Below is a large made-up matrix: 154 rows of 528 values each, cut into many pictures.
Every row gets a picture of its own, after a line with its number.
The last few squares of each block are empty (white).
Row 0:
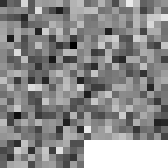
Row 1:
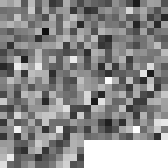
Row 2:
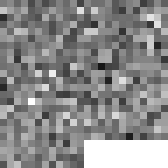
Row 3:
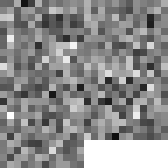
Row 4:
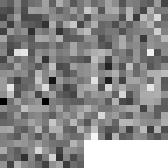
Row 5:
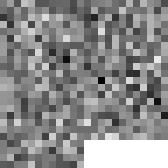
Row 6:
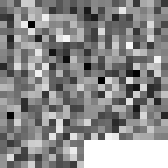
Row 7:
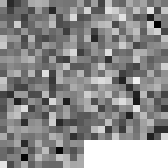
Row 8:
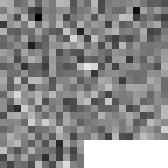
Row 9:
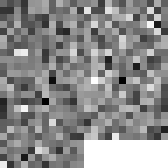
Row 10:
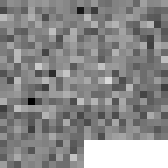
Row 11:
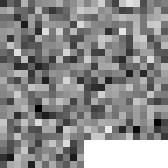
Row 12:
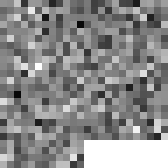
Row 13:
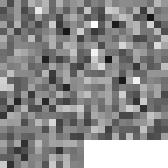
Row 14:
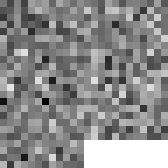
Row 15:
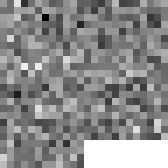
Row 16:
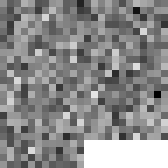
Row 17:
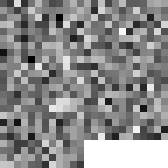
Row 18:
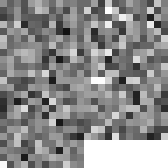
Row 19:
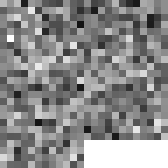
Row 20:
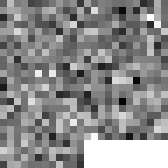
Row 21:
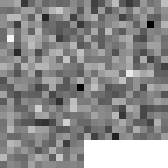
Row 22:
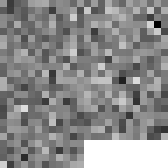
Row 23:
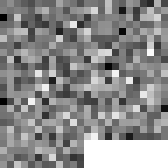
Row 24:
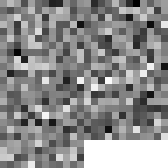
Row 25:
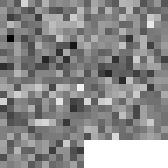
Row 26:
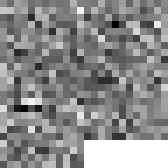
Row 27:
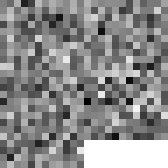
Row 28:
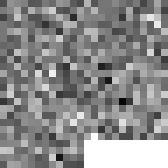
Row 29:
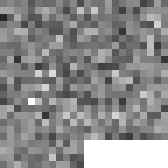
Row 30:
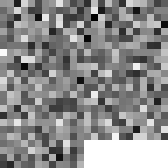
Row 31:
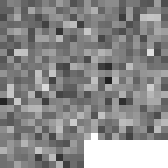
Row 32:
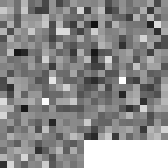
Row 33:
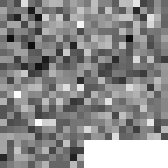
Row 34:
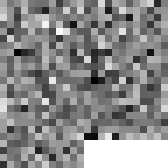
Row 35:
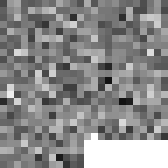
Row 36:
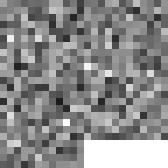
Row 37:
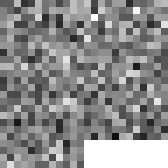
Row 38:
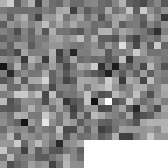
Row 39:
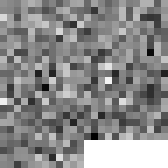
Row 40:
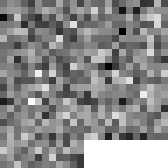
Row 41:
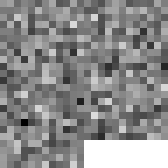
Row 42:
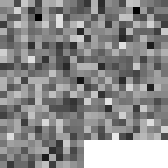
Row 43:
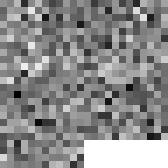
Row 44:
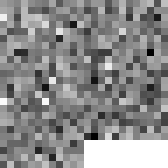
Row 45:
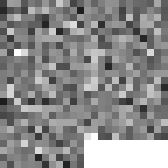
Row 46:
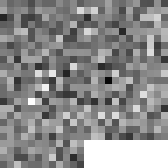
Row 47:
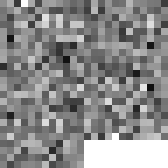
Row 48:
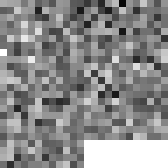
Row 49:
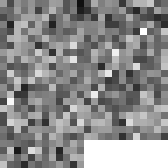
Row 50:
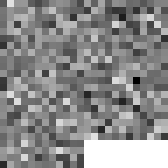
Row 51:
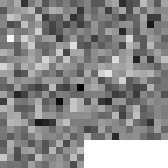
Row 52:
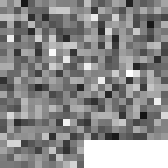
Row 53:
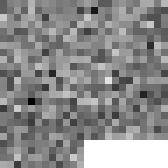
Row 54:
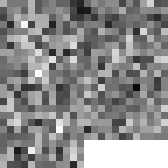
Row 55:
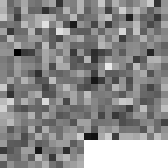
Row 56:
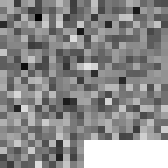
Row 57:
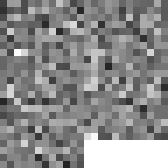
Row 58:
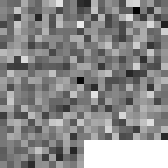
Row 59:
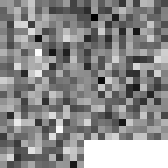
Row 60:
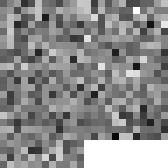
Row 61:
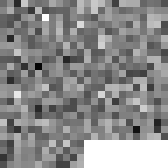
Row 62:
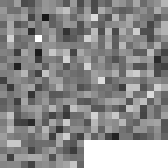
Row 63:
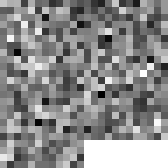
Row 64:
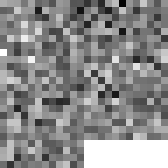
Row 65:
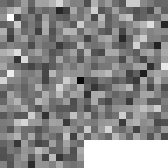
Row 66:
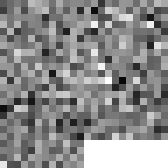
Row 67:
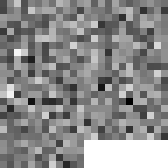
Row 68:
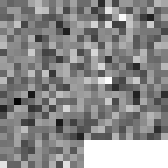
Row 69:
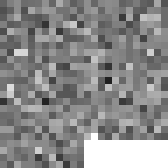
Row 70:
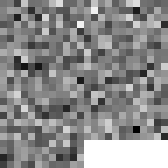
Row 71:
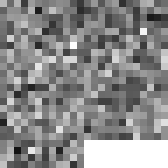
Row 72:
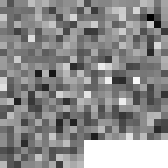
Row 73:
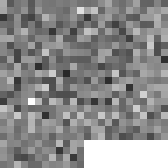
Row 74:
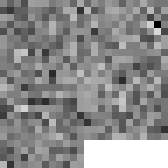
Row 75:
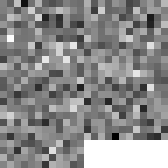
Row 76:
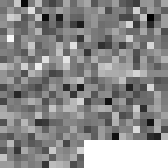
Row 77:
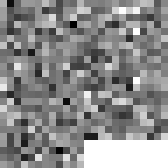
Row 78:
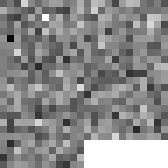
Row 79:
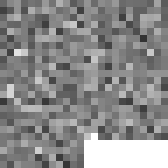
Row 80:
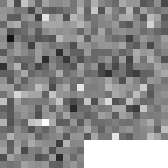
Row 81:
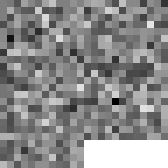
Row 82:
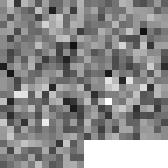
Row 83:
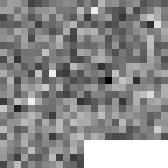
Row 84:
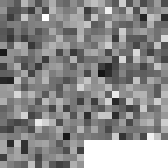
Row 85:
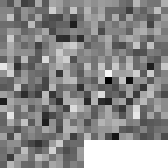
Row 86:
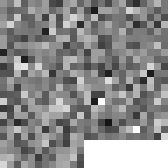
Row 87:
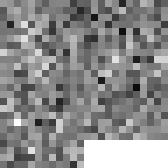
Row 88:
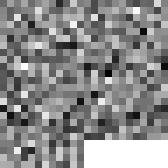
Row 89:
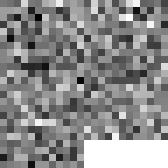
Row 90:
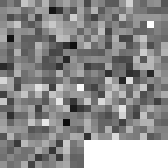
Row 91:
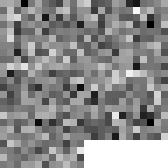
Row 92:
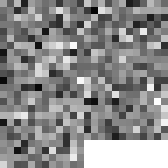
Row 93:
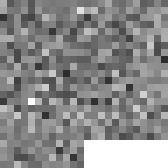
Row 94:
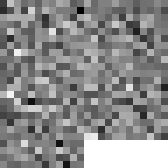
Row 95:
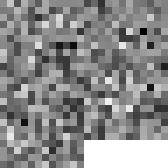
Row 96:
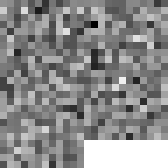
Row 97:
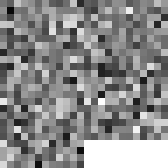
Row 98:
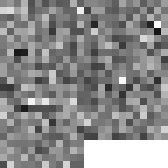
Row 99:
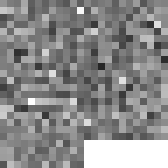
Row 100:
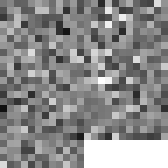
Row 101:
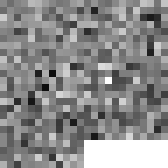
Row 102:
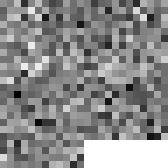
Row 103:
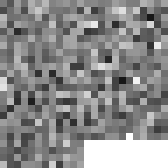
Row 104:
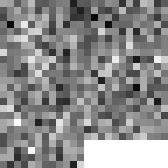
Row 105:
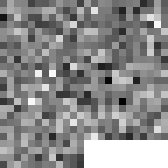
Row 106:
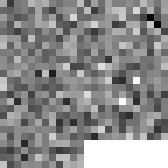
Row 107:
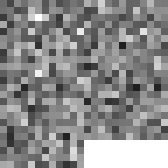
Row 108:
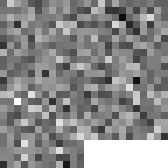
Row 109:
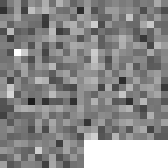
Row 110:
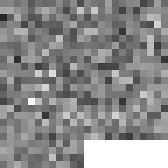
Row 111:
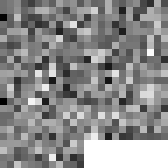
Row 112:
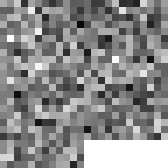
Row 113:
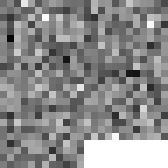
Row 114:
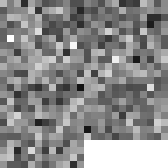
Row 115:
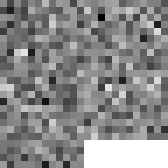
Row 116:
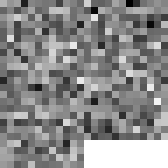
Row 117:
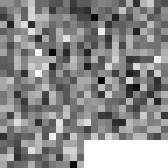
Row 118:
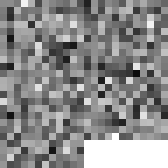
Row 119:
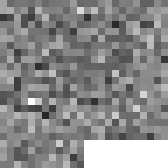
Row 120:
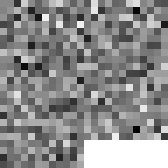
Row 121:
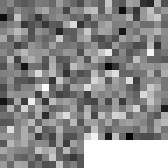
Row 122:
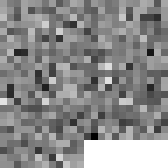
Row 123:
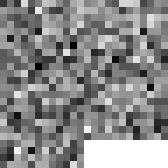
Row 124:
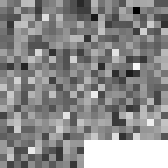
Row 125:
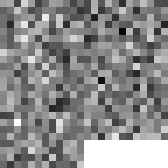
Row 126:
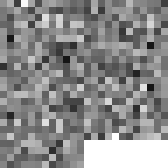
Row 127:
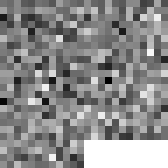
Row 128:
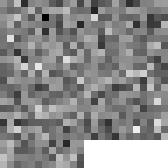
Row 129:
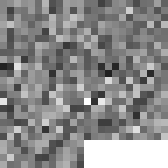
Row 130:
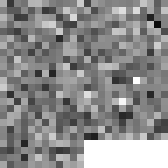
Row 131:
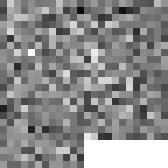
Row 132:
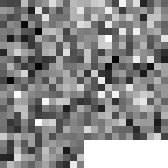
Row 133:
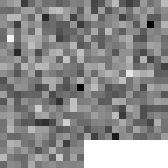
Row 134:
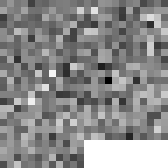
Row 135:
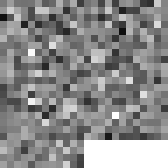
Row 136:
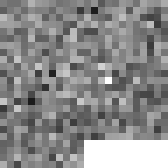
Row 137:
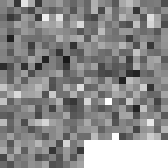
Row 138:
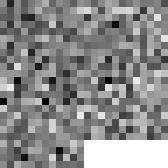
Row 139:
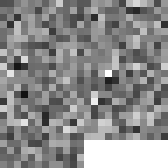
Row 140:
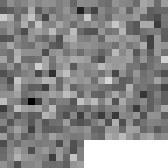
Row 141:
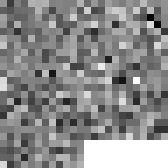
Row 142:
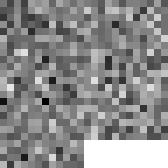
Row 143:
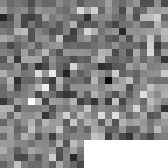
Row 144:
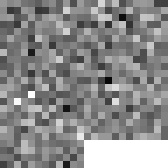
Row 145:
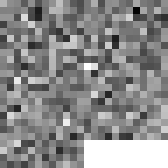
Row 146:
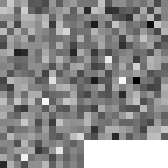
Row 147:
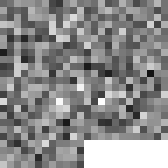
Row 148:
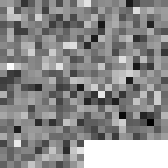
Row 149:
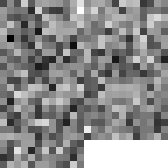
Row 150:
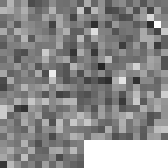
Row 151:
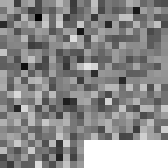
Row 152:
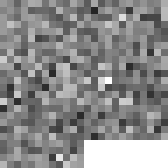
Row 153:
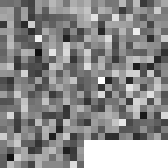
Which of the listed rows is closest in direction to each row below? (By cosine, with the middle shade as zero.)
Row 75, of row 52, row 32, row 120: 52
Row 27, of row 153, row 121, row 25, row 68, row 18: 153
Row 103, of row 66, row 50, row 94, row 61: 66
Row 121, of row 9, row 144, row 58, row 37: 9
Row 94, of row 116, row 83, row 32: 116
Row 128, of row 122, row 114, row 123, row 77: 114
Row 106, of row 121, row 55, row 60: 55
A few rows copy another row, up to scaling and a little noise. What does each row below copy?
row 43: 102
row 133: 21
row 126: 47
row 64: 48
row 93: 73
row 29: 110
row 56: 151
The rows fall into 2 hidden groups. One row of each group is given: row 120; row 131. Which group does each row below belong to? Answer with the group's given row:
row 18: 131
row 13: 131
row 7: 131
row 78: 120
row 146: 131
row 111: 131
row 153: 120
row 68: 131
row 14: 131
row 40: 131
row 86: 120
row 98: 131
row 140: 131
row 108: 131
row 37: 120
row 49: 120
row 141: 131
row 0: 120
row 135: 131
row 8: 120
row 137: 120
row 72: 131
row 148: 120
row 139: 120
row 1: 120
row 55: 131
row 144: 131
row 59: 120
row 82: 120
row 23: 131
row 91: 120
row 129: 120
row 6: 120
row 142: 131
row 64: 120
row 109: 131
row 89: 120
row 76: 120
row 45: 131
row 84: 120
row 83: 131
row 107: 120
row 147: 120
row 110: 131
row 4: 131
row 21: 120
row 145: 120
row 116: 120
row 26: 131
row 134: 131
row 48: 120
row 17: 120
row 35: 131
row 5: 120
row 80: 120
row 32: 131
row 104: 120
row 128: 120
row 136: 131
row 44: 131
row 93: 131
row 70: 120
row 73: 131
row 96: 131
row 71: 120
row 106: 131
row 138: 131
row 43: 120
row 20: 131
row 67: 131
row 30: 120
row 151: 120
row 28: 131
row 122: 131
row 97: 120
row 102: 120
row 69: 131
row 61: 120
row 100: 131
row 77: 131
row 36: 120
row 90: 120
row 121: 131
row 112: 120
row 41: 120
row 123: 120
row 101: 131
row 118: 120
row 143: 131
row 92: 120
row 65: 120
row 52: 120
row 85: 120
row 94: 131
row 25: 120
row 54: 120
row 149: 120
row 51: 120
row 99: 131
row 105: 131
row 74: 131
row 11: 120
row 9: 131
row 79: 131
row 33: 120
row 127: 131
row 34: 131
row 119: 131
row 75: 120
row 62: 120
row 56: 120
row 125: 120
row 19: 120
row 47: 120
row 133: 120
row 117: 120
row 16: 120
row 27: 120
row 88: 120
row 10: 131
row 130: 131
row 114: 120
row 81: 120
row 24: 120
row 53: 131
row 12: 120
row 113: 120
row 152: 131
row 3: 120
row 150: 131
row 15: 120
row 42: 120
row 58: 120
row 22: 131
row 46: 131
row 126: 120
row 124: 120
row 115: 131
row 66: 131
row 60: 120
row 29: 131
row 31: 131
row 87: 120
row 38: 120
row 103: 131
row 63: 120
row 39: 131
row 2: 131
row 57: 131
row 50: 131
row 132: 120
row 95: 120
